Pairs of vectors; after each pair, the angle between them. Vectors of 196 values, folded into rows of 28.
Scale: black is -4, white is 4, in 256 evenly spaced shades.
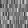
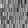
nearly opposite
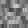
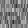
partly opposed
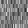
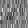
orthogonal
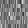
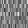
orthogonal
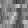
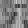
nearly opposite
